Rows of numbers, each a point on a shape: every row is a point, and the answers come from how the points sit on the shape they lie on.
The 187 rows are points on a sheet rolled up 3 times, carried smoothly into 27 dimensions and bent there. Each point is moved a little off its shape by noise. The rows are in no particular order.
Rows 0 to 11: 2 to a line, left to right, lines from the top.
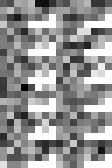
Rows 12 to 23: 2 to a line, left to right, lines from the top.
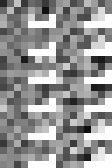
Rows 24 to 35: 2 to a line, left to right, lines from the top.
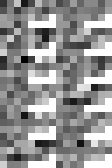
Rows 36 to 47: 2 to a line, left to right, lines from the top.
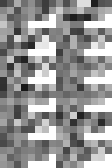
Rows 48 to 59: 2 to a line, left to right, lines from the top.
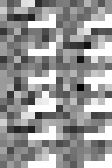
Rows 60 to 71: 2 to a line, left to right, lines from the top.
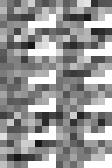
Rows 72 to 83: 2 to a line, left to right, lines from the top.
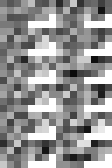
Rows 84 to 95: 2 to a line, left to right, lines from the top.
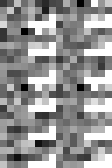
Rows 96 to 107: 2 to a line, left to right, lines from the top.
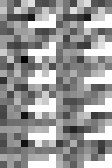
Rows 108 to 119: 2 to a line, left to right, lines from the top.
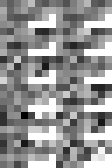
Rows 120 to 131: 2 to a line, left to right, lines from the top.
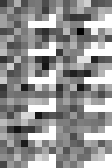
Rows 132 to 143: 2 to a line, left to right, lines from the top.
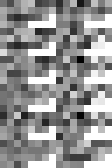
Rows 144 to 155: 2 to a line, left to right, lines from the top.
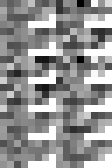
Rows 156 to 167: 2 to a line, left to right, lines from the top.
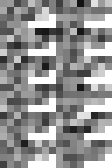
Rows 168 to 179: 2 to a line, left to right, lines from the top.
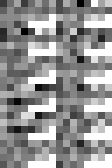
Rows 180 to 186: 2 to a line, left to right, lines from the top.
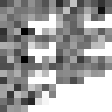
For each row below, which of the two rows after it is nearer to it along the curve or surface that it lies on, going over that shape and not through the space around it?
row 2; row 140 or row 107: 140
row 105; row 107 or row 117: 107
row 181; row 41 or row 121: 121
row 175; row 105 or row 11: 11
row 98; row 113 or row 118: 113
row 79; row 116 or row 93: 116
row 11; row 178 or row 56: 56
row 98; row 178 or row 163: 178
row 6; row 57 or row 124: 124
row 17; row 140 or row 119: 140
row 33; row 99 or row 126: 99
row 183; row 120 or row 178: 178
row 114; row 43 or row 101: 101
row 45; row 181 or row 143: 181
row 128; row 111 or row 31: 31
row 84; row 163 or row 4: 163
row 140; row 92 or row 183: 92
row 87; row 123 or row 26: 26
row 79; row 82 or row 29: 82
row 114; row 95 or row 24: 95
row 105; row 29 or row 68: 29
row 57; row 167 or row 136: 136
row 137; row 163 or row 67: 163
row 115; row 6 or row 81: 81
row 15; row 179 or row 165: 179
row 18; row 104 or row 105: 105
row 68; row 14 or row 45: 45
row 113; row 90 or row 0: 0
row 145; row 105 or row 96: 96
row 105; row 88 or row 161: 161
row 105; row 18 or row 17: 18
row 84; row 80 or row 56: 56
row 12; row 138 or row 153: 153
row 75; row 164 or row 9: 164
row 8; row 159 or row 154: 159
